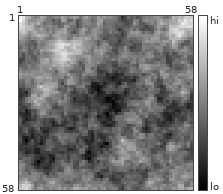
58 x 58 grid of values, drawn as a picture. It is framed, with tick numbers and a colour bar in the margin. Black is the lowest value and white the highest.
Average level on the scale: 40%. Ninth with the lowest average: centre. Stripes: none. Ninth with the highest average: top left.
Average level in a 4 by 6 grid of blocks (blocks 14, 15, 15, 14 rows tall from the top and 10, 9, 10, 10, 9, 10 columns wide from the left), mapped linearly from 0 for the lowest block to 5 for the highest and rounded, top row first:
4 5 4 2 3 5
3 4 1 0 2 2
0 1 0 1 2 1
2 2 1 2 2 3
